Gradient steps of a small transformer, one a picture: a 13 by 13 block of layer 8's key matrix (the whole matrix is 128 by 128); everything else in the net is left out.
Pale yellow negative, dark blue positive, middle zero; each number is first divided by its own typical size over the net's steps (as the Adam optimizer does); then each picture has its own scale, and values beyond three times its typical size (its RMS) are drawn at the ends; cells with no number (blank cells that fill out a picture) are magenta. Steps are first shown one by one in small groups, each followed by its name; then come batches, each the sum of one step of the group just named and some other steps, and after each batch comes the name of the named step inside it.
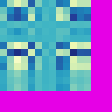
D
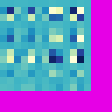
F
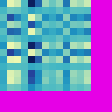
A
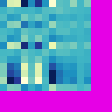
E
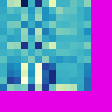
E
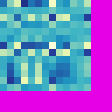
E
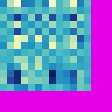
E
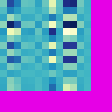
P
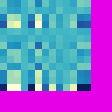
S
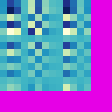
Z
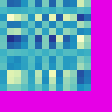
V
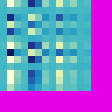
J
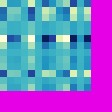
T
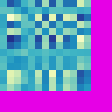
V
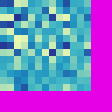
Z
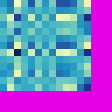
S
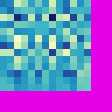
Z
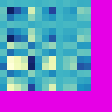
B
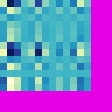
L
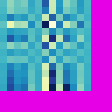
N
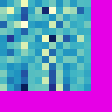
N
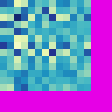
B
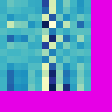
N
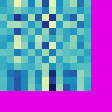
N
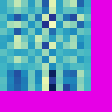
N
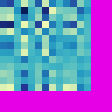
L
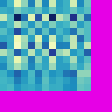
B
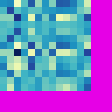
B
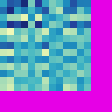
L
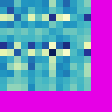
B
